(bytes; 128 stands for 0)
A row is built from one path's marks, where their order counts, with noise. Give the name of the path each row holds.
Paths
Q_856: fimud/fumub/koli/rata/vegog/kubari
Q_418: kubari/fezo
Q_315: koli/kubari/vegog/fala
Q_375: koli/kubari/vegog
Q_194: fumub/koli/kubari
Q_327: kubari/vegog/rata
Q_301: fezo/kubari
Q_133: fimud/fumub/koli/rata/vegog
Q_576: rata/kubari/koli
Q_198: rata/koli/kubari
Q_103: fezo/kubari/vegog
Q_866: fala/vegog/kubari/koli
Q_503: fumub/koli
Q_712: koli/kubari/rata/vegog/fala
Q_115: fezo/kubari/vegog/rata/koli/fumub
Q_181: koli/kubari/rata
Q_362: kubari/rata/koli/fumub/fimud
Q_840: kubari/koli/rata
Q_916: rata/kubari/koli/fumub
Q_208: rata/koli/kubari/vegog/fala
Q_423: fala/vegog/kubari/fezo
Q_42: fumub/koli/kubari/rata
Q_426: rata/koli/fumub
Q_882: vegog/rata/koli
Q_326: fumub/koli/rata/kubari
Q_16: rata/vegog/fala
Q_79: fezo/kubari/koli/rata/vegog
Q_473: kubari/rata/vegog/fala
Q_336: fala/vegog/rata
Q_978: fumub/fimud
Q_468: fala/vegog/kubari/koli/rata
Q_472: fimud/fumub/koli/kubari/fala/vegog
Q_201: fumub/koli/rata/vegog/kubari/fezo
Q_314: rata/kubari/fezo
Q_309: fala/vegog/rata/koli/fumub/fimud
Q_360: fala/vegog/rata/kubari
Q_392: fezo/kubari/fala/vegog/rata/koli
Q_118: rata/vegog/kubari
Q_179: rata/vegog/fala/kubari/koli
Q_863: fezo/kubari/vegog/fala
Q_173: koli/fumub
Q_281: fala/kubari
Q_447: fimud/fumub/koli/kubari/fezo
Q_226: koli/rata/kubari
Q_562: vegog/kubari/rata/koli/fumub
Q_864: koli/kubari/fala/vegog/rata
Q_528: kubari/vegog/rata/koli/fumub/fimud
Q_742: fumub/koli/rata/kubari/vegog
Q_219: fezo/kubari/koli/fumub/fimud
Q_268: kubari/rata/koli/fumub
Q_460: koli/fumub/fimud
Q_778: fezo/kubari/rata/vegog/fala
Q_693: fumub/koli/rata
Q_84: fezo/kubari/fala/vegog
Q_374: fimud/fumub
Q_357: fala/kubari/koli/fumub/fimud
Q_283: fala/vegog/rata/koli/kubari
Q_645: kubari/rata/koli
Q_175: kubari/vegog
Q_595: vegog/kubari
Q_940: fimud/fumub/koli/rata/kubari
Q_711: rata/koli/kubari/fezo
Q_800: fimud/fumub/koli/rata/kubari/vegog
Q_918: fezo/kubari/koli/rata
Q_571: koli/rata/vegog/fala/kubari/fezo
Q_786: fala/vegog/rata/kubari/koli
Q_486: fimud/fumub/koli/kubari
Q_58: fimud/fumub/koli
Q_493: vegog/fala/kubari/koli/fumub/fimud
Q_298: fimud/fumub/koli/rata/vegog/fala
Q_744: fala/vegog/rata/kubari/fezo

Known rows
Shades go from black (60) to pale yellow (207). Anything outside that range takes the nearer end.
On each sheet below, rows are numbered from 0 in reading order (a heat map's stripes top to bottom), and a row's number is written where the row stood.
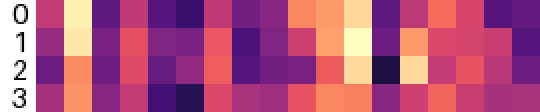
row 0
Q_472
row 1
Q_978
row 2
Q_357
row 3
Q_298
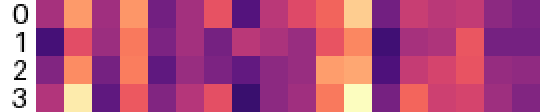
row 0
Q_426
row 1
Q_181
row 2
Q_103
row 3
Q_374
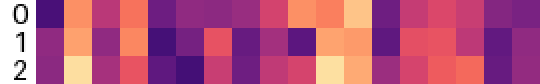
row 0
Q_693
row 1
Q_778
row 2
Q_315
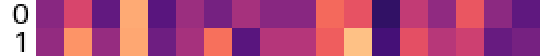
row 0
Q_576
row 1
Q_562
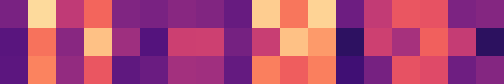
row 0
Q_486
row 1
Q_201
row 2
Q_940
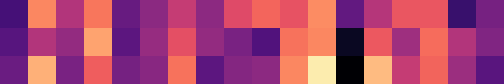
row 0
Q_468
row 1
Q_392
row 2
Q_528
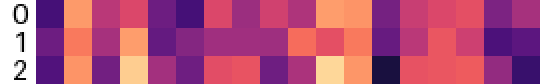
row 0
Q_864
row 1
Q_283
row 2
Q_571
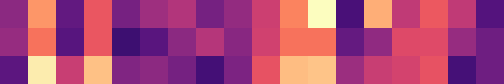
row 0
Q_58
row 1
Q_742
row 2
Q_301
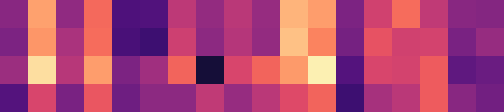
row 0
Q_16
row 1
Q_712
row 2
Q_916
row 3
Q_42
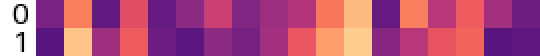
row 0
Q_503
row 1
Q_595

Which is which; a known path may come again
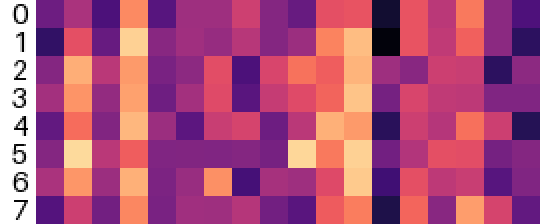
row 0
Q_786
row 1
Q_711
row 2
Q_918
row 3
Q_426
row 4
Q_201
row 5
Q_486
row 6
Q_115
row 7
Q_866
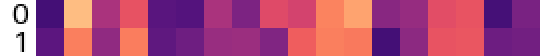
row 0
Q_327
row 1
Q_326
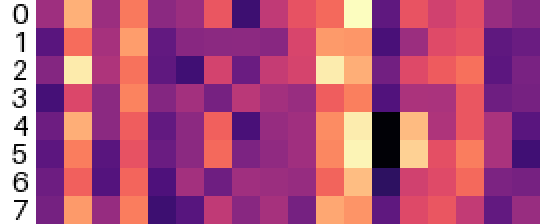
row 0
Q_173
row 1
Q_226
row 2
Q_208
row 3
Q_181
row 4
Q_362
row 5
Q_309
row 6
Q_375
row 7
Q_473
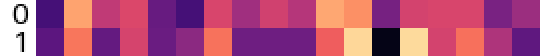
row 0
Q_864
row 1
Q_493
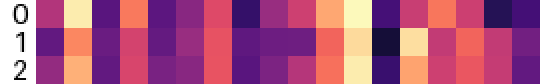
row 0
Q_84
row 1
Q_357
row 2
Q_460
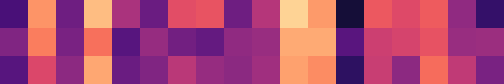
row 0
Q_571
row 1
Q_103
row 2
Q_882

